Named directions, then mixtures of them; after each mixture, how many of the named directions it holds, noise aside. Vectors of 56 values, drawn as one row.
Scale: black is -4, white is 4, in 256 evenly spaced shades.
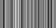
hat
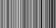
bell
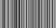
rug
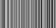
three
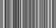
one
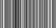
one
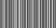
one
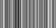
one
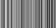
three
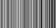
one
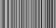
three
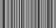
two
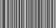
two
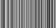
three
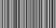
three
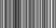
two
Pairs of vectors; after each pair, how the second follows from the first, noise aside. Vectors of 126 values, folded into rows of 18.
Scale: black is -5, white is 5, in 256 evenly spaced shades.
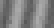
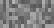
shuffled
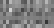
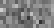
shuffled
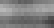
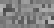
sign-scrambled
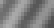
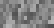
sign-scrambled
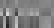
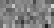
shuffled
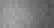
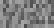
shuffled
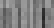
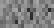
shuffled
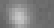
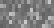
shuffled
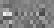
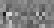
sign-scrambled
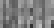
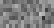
shuffled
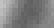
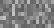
shuffled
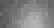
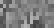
sign-scrambled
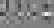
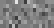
shuffled
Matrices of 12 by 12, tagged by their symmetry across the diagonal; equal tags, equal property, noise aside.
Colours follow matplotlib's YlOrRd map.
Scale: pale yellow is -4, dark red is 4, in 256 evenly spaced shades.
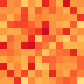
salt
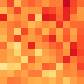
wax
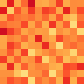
salt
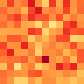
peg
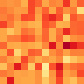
wax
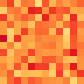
wax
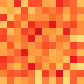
salt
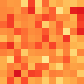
peg
